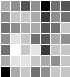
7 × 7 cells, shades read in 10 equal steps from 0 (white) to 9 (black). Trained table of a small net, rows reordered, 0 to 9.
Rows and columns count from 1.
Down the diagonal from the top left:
3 2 3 5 7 4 2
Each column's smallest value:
3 0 1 1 3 2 2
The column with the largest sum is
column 5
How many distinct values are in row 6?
4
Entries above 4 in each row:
4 2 3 2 2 0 2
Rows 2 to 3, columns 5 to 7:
7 4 5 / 6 5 2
